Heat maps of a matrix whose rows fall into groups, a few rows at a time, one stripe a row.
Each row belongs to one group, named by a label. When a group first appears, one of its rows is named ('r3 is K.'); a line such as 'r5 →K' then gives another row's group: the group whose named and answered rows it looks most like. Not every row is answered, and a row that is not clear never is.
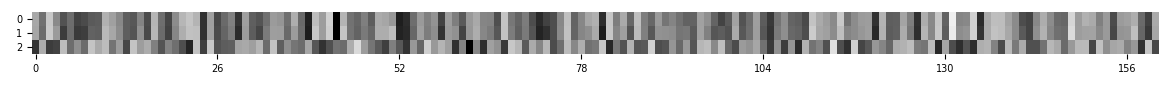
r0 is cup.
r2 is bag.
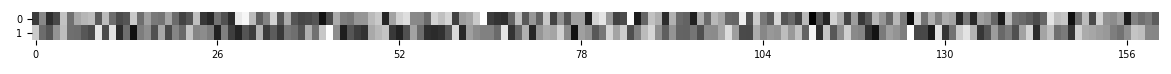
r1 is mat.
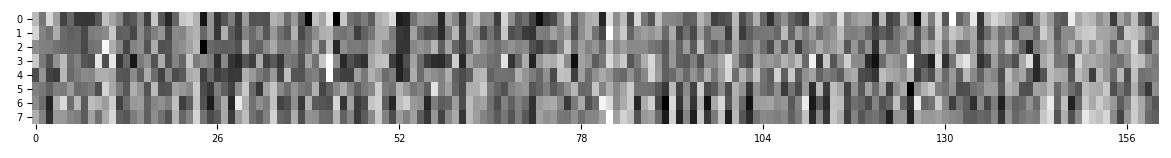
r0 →cup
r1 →mat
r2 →cup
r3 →mat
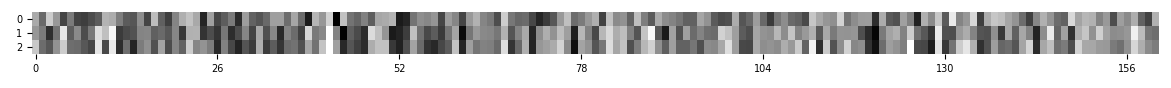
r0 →cup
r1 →mat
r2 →mat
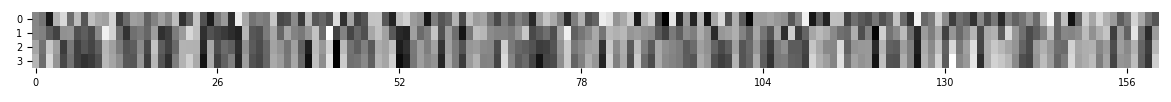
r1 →cup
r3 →cup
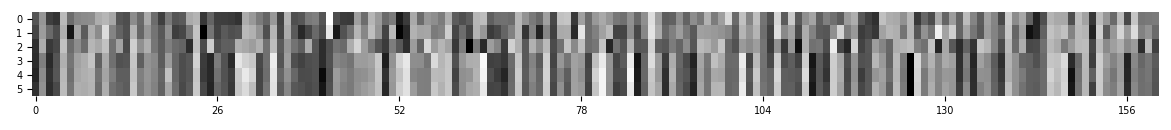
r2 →bag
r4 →bag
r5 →bag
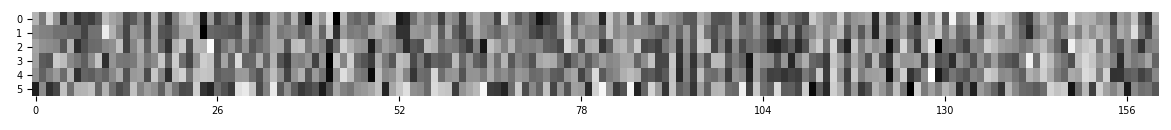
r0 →cup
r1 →cup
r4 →cup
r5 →bag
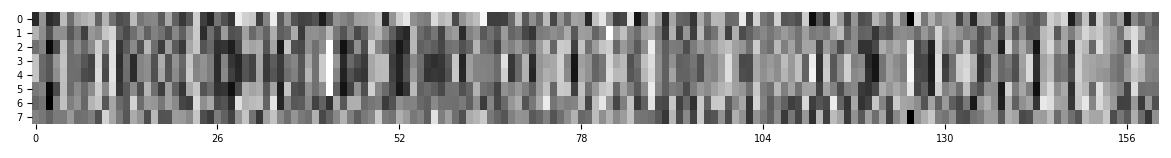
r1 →mat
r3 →mat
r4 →mat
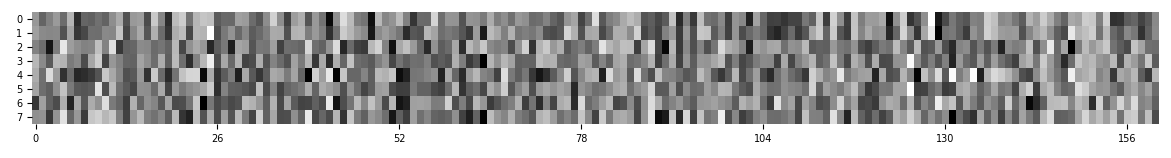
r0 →cup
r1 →cup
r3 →mat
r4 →cup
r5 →mat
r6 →bag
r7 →mat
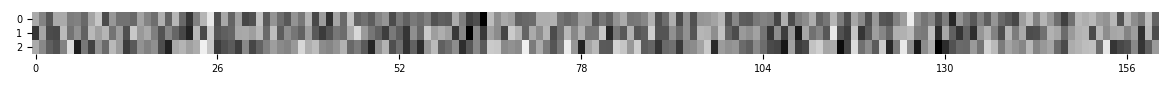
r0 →mat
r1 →bag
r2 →cup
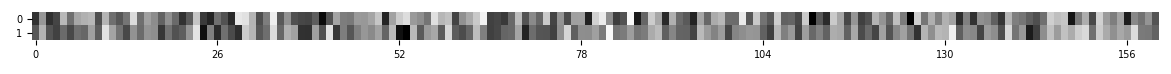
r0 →bag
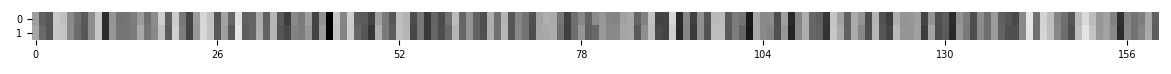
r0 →mat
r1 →mat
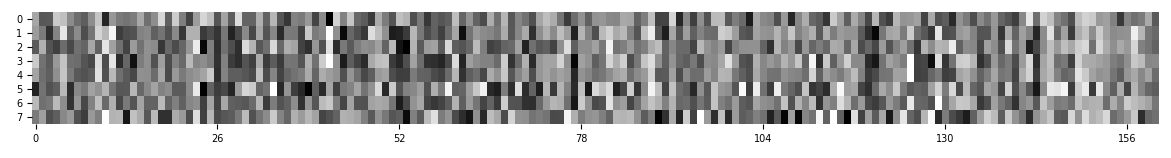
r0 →mat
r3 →mat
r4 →mat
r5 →bag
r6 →mat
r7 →cup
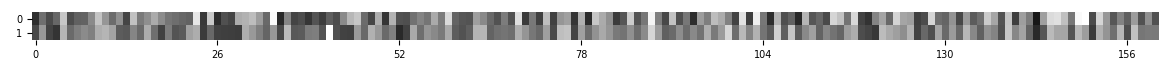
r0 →bag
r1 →bag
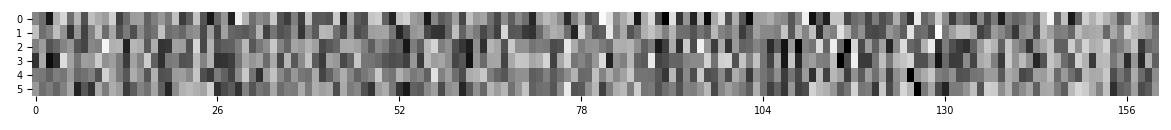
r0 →mat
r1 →mat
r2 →cup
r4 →cup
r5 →cup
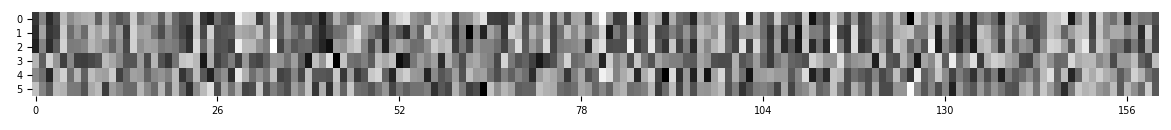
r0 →bag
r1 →bag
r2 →bag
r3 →cup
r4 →mat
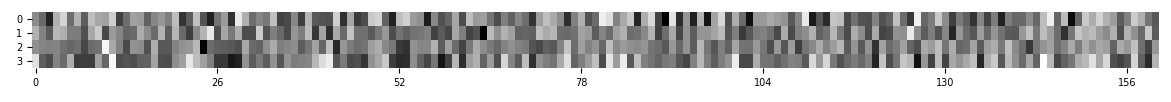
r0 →mat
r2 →cup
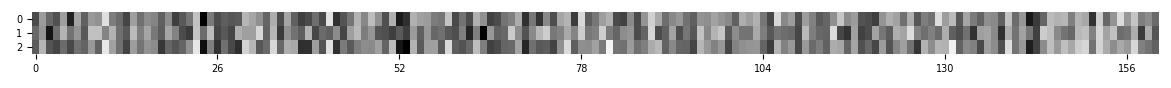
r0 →bag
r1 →bag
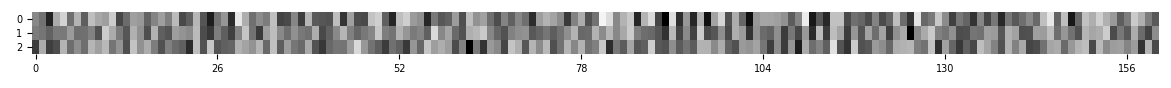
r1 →cup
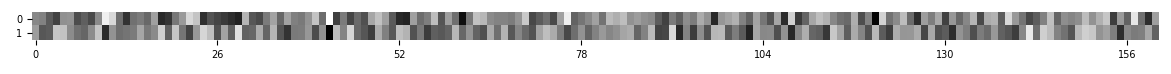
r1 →mat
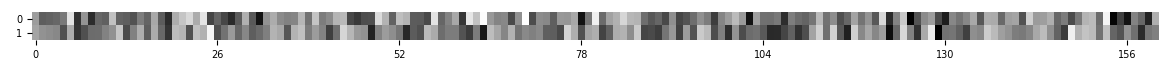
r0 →cup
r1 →cup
